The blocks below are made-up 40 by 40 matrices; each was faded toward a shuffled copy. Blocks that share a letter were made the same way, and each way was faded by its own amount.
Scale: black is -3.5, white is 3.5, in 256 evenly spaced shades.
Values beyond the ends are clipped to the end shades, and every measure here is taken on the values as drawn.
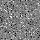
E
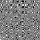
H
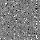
E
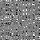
H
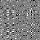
H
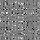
H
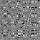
H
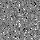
E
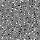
E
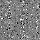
E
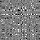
H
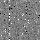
E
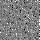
E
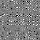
H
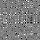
H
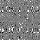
H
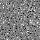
E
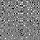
H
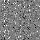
E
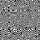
H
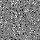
E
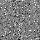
E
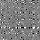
H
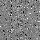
E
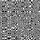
H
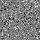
E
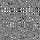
H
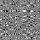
H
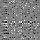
H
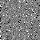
E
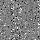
E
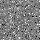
E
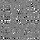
H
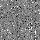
E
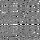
H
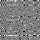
H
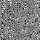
E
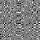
H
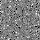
E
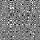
H
